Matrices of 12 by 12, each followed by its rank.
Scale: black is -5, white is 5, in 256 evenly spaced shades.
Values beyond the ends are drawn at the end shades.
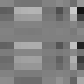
one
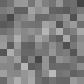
full rank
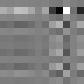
one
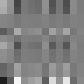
one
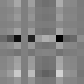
one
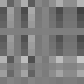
one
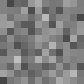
full rank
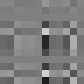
one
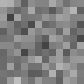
full rank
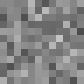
full rank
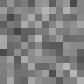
full rank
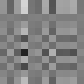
one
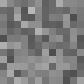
full rank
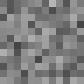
full rank
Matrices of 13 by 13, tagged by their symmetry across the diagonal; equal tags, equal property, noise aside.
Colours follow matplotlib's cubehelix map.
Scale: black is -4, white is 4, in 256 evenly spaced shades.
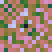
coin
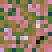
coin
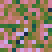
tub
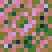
coin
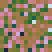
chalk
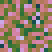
tub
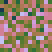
tub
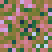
coin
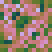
coin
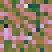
chalk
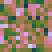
chalk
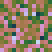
chalk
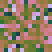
chalk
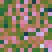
tub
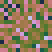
coin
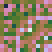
coin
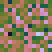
tub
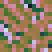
chalk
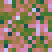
tub
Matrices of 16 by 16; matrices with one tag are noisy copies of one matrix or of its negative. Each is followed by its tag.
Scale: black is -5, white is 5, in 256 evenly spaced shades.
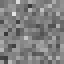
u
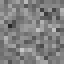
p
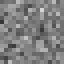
u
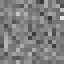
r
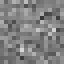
p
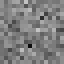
p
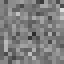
r
